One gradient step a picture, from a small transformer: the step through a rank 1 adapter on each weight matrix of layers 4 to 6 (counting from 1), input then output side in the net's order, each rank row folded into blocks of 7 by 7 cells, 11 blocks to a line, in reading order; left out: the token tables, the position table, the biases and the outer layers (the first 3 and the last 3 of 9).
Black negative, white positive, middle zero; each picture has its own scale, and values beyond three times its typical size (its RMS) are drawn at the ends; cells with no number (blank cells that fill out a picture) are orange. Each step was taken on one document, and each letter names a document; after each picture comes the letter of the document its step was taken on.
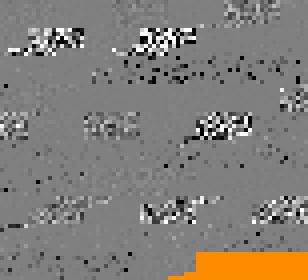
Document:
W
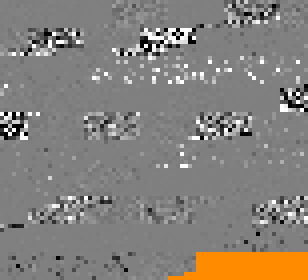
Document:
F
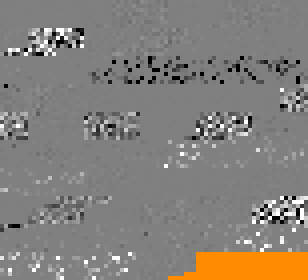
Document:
W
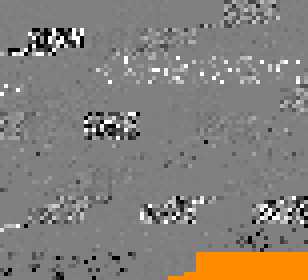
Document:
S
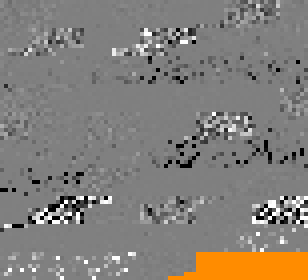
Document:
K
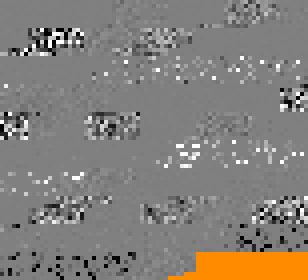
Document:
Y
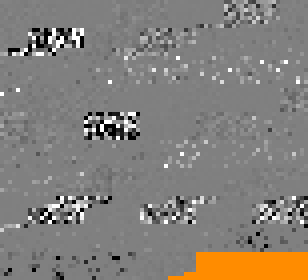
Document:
S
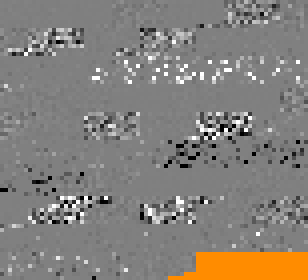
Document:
F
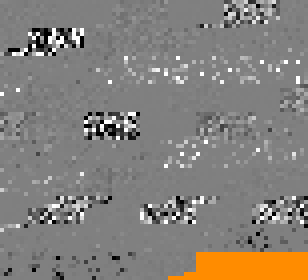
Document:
S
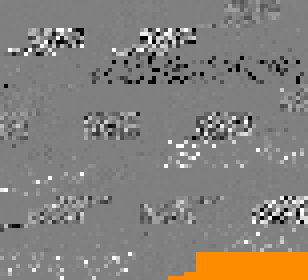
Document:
W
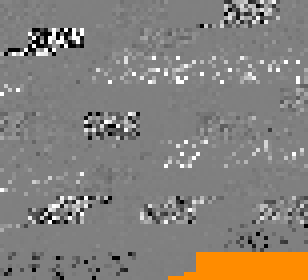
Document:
S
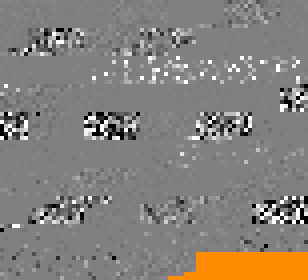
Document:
Y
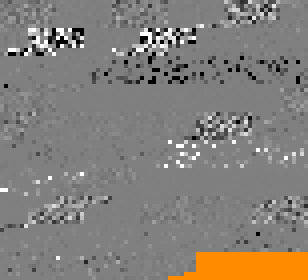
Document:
W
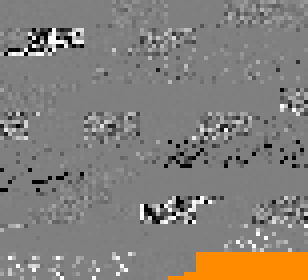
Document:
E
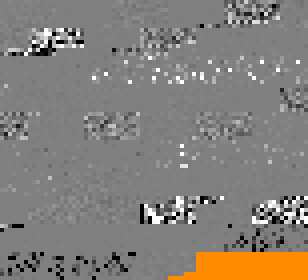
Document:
F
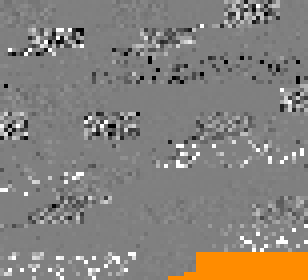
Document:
K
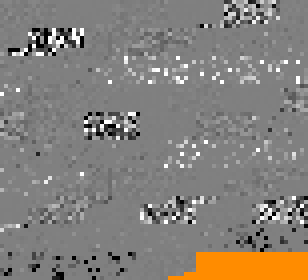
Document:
S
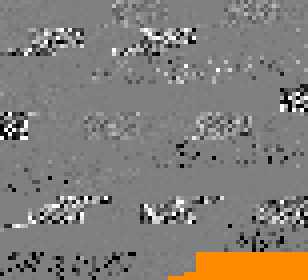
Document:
F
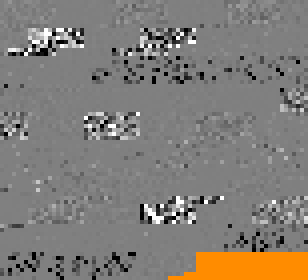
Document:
F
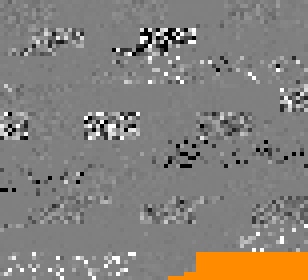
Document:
K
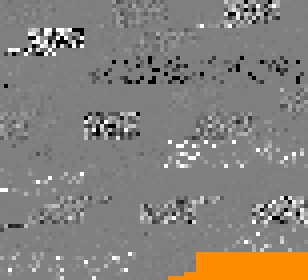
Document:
W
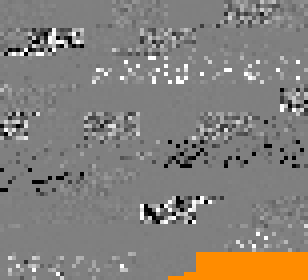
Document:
E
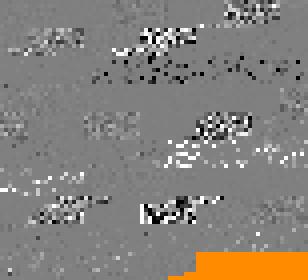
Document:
W
